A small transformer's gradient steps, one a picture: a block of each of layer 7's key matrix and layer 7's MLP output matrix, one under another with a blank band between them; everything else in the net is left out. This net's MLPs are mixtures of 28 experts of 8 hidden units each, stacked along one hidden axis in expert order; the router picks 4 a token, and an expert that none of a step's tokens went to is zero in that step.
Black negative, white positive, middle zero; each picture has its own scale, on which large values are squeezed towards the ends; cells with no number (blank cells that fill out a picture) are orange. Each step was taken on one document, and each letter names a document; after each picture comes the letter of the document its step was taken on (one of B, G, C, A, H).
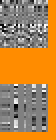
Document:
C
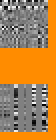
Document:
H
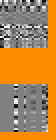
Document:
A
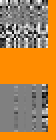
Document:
A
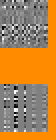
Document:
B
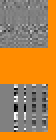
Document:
B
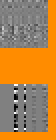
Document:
B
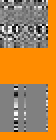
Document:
A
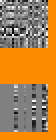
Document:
H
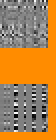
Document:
H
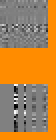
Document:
B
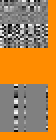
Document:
A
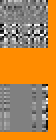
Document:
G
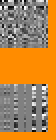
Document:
H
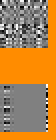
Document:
G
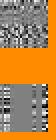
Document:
G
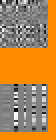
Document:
C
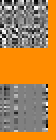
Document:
G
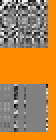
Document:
G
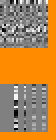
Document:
C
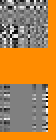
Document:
G
